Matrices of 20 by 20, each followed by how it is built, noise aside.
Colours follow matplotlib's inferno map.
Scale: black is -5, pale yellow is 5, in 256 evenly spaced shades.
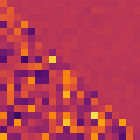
lower triangular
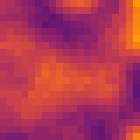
smooth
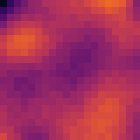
smooth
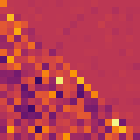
lower triangular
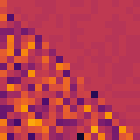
lower triangular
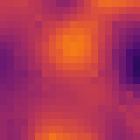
smooth
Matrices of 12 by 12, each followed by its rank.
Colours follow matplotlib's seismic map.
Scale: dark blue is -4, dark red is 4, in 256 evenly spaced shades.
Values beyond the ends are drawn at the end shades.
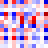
two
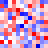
full rank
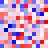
full rank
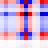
one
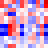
two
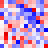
full rank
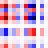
one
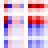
one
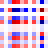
one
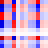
one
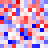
full rank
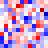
full rank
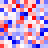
full rank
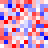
full rank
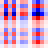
one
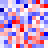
full rank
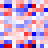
two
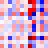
two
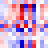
two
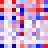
two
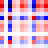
one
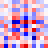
two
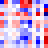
two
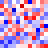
full rank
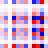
one
